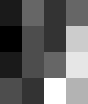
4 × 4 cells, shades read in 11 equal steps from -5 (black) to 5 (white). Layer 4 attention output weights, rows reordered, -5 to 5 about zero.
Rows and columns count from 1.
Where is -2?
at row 2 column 2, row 3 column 2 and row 4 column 1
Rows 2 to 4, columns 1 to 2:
-5 -2 / -4 -2 / -2 -3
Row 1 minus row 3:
0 1 -2 -5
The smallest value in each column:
-5 -3 -3 -1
